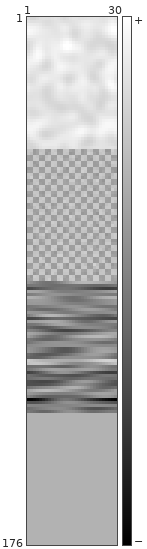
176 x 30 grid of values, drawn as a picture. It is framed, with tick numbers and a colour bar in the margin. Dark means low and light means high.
It is made of 4 by 1 panels. Panel 1,1: very high, blotchy, faint in contrast. Panel 2,1: high, checkered. Panel 3,1: middling, streaked across, strong in contrast. Panel 4,1: high, flat.
